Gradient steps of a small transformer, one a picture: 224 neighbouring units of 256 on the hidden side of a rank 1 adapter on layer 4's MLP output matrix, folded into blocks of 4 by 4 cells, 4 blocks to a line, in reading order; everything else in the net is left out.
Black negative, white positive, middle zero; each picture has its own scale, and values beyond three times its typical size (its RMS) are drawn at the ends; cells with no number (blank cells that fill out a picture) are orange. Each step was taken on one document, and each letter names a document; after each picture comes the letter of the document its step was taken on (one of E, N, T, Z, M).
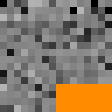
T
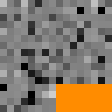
T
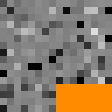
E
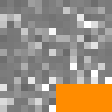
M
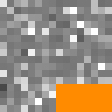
T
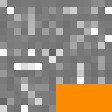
E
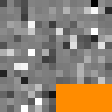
E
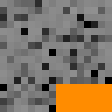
M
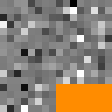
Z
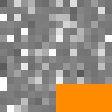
Z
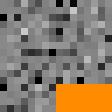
Z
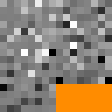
Z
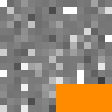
E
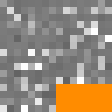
E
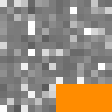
T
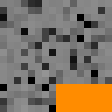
M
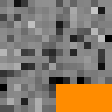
Z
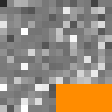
Z
